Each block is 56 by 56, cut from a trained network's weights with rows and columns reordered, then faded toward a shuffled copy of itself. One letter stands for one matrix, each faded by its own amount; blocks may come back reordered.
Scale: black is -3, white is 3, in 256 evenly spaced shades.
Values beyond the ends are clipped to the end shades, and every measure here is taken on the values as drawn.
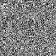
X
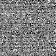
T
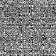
T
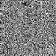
X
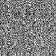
X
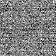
T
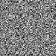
X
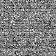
T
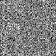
X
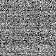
T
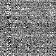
T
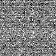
T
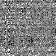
T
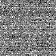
T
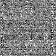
T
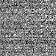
T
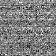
T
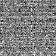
T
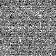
T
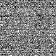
T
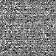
T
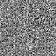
X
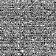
T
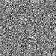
X
